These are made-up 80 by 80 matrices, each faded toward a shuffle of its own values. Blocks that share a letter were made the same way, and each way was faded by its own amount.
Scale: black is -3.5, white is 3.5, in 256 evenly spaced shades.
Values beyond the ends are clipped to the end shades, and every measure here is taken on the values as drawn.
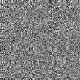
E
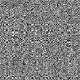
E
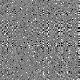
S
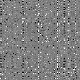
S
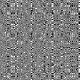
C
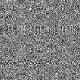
E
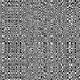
C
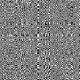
C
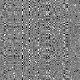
C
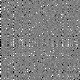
S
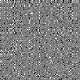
S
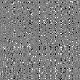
S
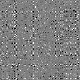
S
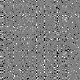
S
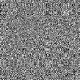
E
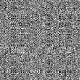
E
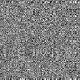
E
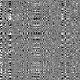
C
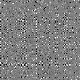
S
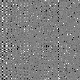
S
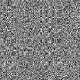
E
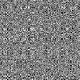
E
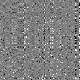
S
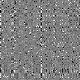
S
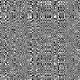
C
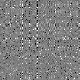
S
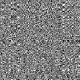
E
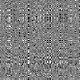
C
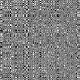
C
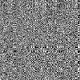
E
